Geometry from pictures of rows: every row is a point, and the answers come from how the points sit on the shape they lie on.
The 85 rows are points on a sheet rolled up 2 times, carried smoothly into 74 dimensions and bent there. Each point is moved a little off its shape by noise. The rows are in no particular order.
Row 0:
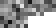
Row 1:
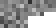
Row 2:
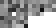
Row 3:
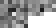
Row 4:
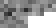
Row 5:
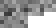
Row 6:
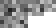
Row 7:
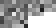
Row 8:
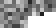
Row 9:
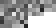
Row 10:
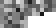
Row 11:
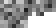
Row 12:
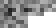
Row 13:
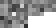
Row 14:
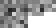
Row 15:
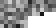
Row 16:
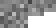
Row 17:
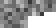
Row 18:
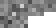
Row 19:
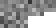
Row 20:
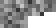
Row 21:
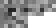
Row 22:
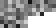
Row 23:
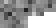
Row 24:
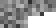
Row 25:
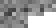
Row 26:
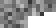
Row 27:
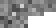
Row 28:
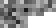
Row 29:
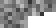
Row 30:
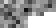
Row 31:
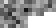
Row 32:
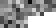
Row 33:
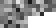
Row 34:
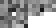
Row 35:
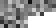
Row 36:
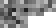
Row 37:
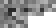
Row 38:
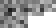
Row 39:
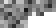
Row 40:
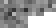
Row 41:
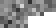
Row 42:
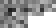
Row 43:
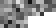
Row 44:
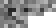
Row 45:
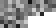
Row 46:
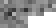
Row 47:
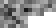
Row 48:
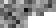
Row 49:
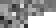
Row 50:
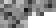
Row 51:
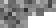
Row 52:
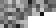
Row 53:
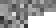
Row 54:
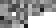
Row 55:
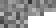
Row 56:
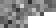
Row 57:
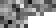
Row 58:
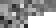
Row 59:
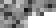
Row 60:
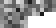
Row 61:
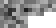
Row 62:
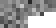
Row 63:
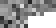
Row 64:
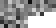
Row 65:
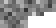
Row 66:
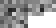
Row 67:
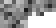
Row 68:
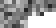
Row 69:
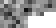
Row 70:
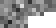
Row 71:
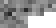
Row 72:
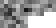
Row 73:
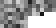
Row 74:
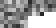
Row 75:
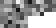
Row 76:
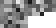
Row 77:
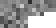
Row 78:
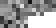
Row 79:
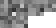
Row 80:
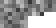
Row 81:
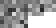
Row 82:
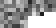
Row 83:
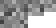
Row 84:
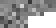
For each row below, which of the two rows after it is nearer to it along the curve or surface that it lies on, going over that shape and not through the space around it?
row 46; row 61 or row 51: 51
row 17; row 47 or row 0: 0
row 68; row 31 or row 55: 31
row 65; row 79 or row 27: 79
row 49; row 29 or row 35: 35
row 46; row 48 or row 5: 5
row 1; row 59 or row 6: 59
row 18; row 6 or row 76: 76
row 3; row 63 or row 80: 63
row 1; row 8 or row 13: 13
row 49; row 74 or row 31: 74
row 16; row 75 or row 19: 19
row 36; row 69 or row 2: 69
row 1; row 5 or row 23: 23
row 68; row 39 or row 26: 39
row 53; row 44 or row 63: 63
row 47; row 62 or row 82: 82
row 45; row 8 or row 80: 8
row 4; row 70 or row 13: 13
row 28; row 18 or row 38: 38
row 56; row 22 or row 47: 22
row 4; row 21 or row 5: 5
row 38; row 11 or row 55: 11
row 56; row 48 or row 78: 78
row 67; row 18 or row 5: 5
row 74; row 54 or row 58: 58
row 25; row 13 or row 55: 13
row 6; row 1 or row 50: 50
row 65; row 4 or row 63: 4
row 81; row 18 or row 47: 47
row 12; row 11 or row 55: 11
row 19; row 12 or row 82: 82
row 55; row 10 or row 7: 10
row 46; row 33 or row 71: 71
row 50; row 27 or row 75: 75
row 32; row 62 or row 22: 22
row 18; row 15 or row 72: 15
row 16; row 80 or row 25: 80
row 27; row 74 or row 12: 74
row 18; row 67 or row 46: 46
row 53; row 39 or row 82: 82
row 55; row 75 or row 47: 75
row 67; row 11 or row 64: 11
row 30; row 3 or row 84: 3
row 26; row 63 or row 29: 29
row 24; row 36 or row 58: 58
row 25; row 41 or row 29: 29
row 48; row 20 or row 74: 74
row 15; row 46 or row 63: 63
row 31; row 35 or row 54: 54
